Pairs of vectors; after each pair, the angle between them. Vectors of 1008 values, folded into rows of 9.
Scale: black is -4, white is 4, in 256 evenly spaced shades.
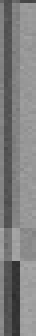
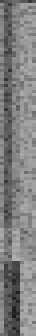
nearly parallel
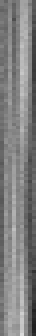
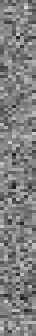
orthogonal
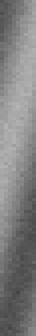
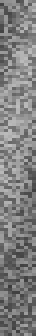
partly aligned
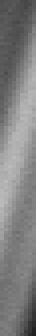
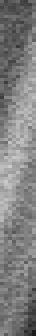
nearly parallel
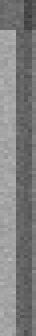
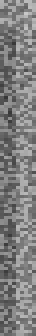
partly opposed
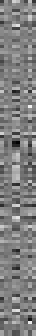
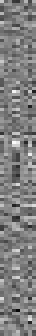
nearly opposite
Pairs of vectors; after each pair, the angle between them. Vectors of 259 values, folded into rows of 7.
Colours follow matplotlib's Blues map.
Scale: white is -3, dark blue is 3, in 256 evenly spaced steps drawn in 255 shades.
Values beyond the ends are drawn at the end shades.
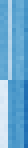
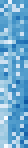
partly aligned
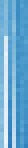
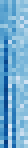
nearly opposite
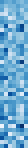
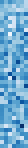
partly aligned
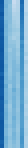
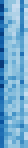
nearly parallel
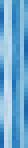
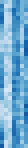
nearly parallel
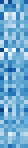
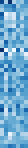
nearly parallel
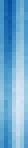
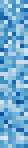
orthogonal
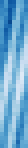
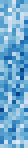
partly opposed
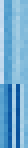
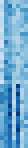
nearly parallel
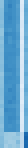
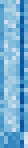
nearly opposite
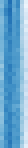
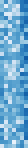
partly opposed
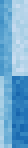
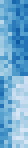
nearly opposite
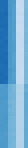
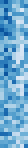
partly aligned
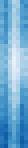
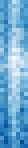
nearly parallel
